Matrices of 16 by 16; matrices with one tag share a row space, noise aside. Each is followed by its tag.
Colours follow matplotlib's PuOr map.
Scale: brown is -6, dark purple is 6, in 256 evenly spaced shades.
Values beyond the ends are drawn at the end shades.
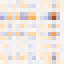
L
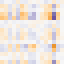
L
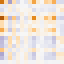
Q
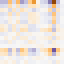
L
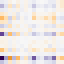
Q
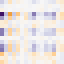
Q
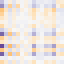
Q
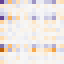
Q
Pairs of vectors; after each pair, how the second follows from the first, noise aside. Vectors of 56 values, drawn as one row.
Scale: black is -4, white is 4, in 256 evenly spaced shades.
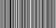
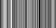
shuffled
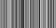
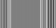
partly zeroed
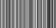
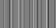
partly zeroed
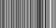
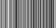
shuffled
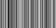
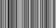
copied
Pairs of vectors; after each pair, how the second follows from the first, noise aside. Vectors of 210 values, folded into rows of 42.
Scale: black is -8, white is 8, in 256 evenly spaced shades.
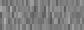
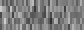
scaled up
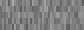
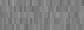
shrunk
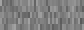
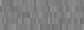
shrunk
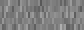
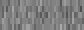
sign-scrambled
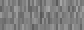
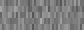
sign-scrambled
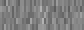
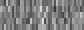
scaled up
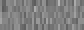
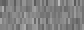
sign-scrambled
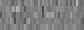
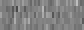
sign-scrambled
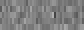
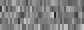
scaled up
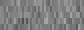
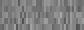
sign-scrambled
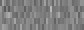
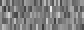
scaled up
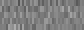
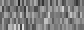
scaled up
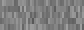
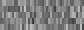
scaled up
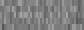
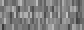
scaled up
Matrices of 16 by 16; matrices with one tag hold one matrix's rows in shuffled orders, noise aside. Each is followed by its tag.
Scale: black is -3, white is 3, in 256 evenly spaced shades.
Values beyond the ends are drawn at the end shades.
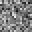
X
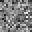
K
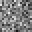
X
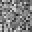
X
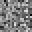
K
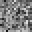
K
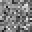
K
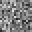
X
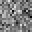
X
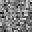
K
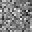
X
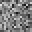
X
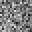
X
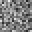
X
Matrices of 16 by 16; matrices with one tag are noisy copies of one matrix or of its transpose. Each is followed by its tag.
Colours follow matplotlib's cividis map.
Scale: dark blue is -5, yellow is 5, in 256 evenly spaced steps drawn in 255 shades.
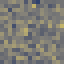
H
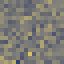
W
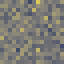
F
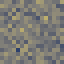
F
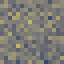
F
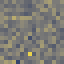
W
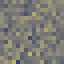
W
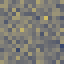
F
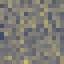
H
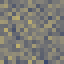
F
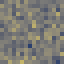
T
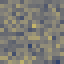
T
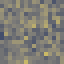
H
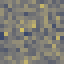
H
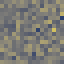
W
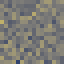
W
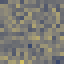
T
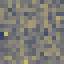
H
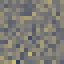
W
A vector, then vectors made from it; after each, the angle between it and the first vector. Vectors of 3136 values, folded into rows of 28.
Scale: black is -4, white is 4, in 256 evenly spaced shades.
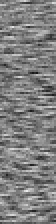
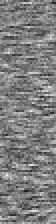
nearly opposite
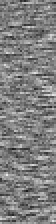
nearly opposite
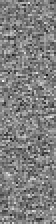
partly opposed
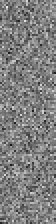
orthogonal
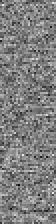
partly aligned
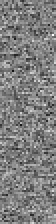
partly opposed
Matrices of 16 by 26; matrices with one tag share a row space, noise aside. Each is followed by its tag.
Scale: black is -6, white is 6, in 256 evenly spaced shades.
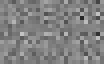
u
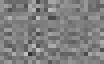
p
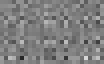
u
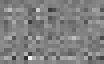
p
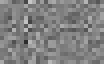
p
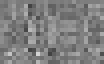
p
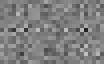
u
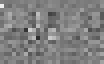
p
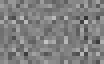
u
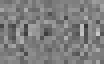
u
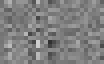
p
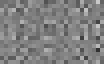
u
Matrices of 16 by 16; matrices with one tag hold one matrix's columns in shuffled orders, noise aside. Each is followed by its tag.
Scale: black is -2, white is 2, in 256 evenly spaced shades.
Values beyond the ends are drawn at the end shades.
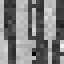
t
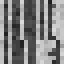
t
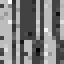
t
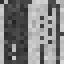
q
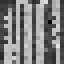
q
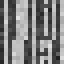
t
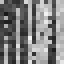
q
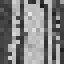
q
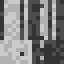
t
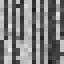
t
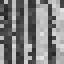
q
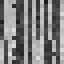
t
